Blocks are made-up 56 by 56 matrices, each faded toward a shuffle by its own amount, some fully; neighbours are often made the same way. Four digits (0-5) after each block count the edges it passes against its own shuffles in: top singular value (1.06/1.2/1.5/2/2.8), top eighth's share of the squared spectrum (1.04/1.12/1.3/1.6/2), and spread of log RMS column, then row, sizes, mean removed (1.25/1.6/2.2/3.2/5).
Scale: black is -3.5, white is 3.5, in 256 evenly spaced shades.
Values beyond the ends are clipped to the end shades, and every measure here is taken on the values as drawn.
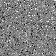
0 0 0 0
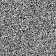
0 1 0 0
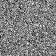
0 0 0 0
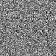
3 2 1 1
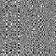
4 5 3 2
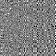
4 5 3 2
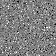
1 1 0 0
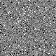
3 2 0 0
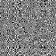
4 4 2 2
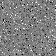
0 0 0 0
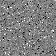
0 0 0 0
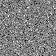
0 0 0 0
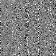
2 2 3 0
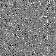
2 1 1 0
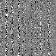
2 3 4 0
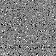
1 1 1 2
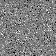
0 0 0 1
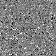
1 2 1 2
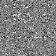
1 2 2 3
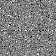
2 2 1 2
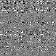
2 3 2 3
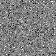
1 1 0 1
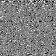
2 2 0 2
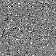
1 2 2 2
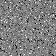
0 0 0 0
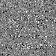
0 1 0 2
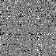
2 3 2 3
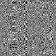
4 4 3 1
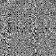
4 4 3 2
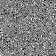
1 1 0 0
